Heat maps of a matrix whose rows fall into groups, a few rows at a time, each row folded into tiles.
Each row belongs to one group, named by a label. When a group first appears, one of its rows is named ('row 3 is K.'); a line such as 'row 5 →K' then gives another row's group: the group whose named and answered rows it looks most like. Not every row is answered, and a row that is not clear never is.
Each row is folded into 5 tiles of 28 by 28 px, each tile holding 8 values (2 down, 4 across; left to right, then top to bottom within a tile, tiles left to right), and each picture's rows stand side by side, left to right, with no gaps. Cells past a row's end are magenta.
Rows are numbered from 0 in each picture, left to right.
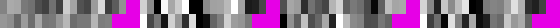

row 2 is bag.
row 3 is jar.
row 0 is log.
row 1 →jar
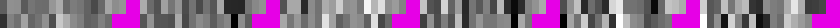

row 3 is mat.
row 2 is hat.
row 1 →mat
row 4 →bag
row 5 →jar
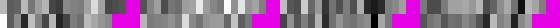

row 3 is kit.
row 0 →jar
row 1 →hat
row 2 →mat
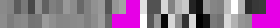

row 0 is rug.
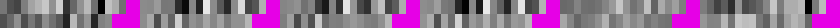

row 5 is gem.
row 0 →kit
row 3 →log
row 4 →hat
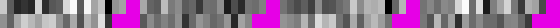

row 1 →mat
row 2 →gem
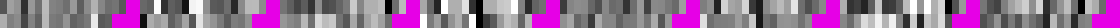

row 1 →bag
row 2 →gem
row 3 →jar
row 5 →jar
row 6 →gem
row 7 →kit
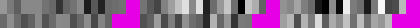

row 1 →kit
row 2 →log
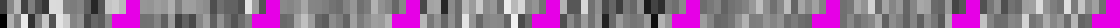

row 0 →bag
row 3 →hat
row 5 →hat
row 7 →hat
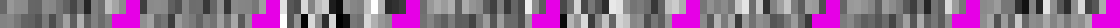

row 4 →bag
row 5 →kit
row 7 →log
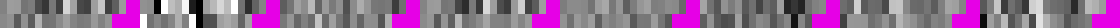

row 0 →log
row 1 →jar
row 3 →log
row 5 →mat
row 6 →bag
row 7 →bag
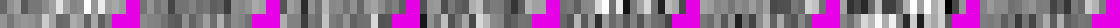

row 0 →hat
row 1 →rug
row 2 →hat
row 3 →bag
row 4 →kit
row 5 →rug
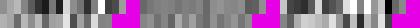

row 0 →log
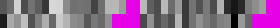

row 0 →bag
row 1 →mat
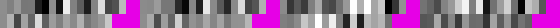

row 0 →log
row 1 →log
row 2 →gem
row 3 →kit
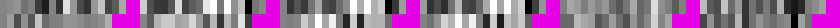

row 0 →log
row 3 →gem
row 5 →mat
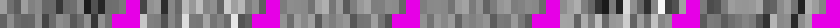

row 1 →hat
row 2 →kit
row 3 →kit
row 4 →log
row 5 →kit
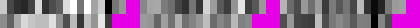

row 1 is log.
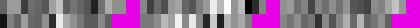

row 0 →bag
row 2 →rug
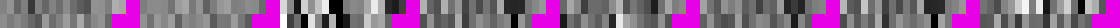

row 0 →rug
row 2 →jar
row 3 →mat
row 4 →bag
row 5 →mat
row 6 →mat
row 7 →kit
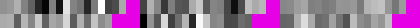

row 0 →log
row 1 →bag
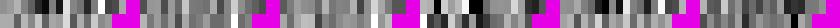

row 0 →log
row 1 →hat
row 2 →hat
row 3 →jar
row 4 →log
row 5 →mat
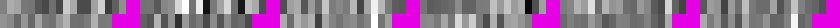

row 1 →kit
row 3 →gem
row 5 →hat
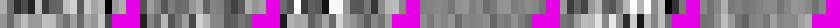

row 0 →gem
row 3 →kit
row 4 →gem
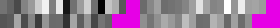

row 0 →kit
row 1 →hat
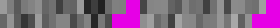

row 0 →mat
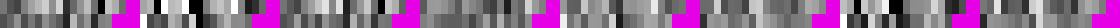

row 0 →kit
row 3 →rug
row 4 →jar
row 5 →bag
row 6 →jar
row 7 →bag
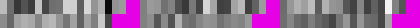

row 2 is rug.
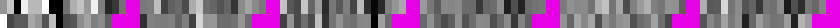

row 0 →jar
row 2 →mat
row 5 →mat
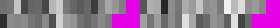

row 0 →bag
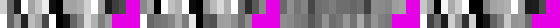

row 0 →jar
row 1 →jar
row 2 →rug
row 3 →jar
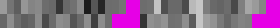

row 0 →mat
